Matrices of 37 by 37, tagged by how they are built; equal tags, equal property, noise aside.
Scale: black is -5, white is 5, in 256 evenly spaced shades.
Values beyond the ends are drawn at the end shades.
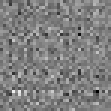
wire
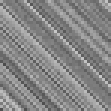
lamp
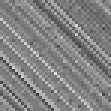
lamp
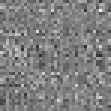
wire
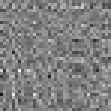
wire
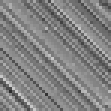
lamp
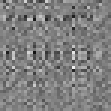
wire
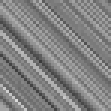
lamp
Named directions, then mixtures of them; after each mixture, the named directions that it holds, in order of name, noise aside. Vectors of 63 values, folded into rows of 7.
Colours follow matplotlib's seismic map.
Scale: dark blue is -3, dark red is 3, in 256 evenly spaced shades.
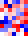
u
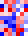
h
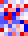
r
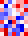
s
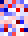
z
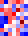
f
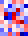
f, r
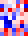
h, s, u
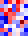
f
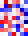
u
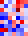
f, s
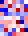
z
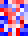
f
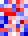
f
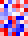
s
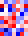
h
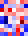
f, h, u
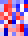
r, s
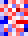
f, u, z
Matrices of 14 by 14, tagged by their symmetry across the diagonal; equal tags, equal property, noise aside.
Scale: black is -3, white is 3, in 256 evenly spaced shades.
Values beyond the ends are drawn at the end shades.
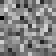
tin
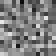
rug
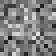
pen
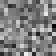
rug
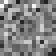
pen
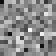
tin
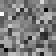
tin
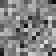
pen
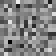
tin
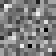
pen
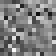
rug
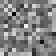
pen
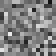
rug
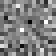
rug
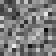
pen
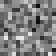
rug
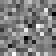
rug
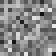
pen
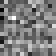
tin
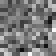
pen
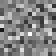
tin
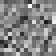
tin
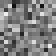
rug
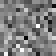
rug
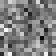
tin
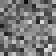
pen
